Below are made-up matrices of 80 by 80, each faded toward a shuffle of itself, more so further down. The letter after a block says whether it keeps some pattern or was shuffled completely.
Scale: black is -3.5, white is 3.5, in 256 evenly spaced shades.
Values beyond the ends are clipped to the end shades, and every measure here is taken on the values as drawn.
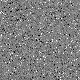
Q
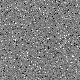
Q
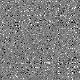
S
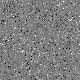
Q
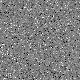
Q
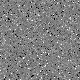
Q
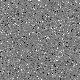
Q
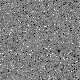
Q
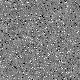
Q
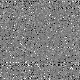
S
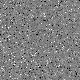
Q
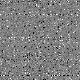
S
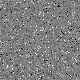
Q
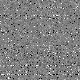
S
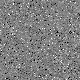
Q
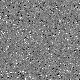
Q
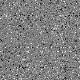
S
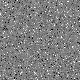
Q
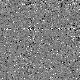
S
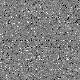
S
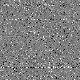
S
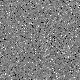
Q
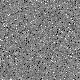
Q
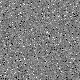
Q
